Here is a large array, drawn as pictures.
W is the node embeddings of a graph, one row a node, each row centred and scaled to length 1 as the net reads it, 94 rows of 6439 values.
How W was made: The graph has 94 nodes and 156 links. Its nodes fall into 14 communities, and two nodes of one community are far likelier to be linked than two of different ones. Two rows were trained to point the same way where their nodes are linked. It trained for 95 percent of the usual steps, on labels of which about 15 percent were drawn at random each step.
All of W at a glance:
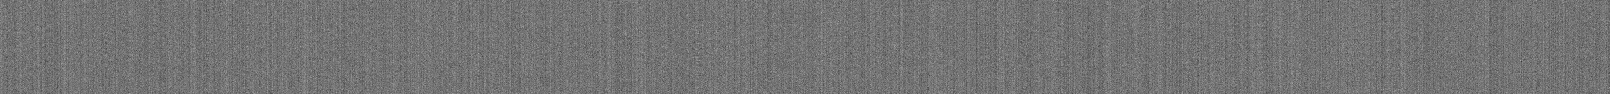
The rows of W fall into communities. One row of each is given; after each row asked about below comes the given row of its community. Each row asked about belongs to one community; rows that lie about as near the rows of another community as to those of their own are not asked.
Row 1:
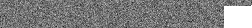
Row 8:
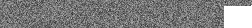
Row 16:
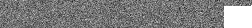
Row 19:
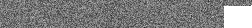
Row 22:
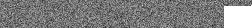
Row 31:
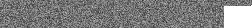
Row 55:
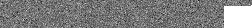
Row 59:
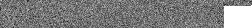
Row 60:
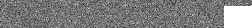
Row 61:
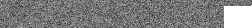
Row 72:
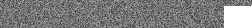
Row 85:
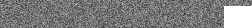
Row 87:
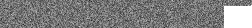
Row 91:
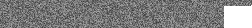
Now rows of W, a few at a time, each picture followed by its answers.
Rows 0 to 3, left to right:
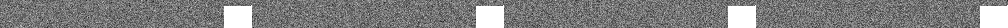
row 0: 61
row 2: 1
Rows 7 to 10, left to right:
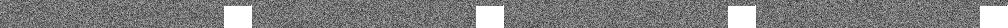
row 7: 91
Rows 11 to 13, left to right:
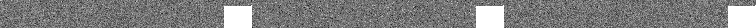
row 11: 19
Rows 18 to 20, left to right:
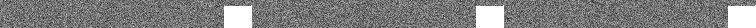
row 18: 55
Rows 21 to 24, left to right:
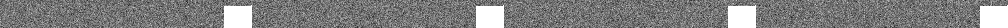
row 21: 87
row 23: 85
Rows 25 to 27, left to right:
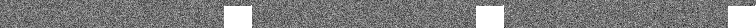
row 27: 16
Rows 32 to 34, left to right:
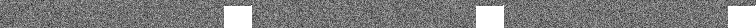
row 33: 19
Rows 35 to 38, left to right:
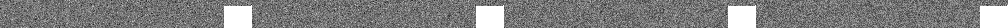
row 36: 60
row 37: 85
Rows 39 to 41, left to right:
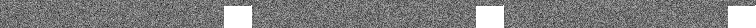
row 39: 85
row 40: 59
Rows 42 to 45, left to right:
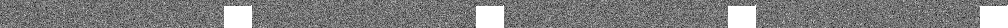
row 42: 91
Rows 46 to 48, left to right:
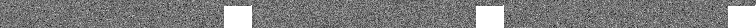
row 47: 59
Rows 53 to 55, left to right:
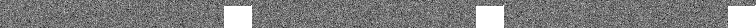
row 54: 59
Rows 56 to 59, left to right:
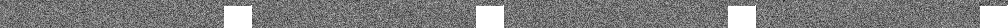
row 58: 55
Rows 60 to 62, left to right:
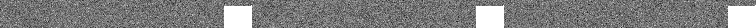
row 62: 22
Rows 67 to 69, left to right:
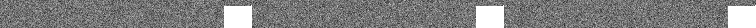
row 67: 19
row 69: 31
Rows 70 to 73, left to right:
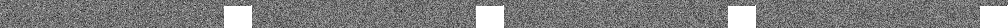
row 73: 91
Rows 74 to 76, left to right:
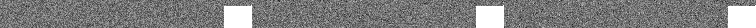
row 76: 72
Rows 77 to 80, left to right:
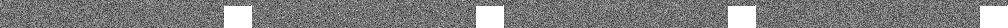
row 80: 1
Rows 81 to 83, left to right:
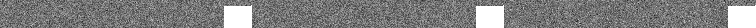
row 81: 8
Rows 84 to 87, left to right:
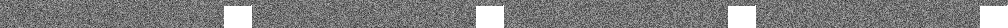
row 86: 60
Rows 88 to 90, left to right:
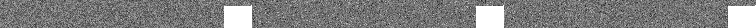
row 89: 72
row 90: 55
